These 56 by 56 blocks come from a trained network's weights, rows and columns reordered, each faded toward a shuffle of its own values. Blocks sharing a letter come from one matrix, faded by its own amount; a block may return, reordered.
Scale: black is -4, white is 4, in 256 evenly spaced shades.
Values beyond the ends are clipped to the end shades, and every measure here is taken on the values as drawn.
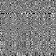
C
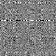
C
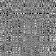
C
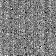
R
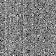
R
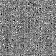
R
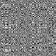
C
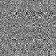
C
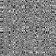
C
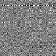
C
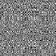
C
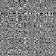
C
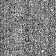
R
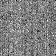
R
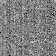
R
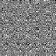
C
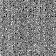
R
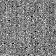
R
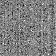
R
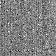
R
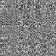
C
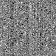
R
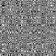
C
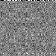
C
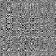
C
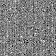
R
